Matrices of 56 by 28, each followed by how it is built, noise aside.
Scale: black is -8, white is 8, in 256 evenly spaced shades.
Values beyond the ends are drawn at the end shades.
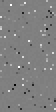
sparse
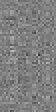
low rank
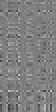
low rank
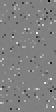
sparse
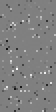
sparse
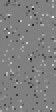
sparse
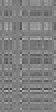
low rank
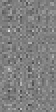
low rank
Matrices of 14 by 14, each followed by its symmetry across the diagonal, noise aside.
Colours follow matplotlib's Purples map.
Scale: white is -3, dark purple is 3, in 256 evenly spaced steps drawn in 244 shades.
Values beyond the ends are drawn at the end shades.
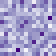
symmetric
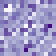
symmetric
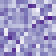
antisymmetric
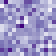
antisymmetric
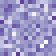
symmetric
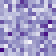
neither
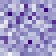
neither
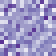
symmetric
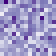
neither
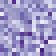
antisymmetric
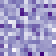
antisymmetric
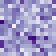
neither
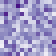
neither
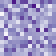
antisymmetric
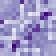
symmetric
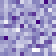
neither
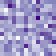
antisymmetric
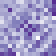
symmetric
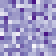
antisymmetric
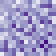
symmetric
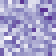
neither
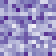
neither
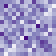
symmetric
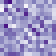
antisymmetric
